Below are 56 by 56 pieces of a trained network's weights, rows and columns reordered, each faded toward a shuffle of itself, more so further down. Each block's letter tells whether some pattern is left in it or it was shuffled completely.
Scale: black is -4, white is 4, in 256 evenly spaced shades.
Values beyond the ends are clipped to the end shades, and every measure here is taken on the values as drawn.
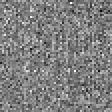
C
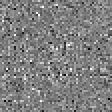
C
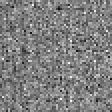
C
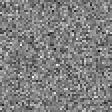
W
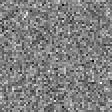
W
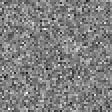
W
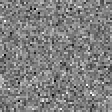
W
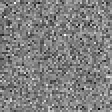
C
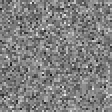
W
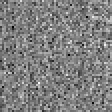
C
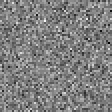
W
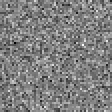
W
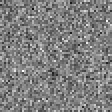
W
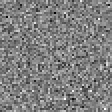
C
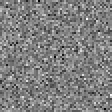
W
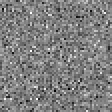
C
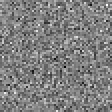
C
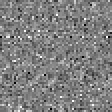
C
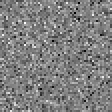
W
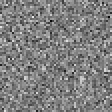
C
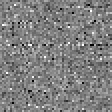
C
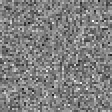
W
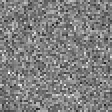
W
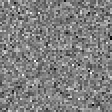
W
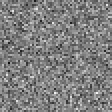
W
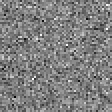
C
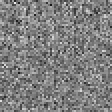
C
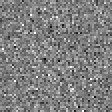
C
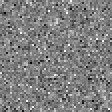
W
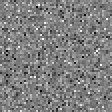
W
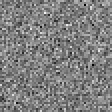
W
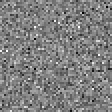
W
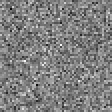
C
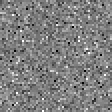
W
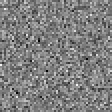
W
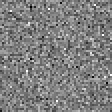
W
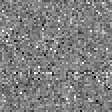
C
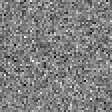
W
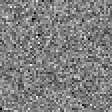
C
